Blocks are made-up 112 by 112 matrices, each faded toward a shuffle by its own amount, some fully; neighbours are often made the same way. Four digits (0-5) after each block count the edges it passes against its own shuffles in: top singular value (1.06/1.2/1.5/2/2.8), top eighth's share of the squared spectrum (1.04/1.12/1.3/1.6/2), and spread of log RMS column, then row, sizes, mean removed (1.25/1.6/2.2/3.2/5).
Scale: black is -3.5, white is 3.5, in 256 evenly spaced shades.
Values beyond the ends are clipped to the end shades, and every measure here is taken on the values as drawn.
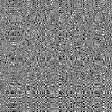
5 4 3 3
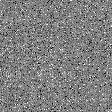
3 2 0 0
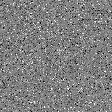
3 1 0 0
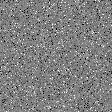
0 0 0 0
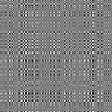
5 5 5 5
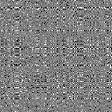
5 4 3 3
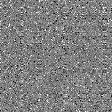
4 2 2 1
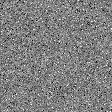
0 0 0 0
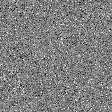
0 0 0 0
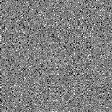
4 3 2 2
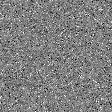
1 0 0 0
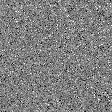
1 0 0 0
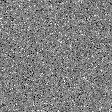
0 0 0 0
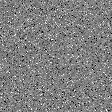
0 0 0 0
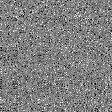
3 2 1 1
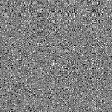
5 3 2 2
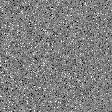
3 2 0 0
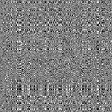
5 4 3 4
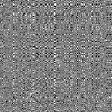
5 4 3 3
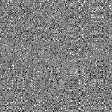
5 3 2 2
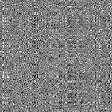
5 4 3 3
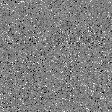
3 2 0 2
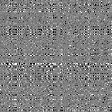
5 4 3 4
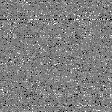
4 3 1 2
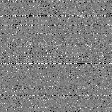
4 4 1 3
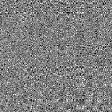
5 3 2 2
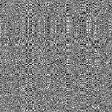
5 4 3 3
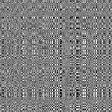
5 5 4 4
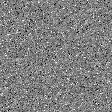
1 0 0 0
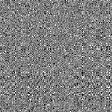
5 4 3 3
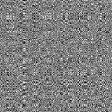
5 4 3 3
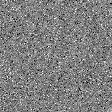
3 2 0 0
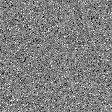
2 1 0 0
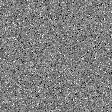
0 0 0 0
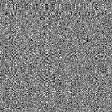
5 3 3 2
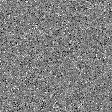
2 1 0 0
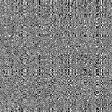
5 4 3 3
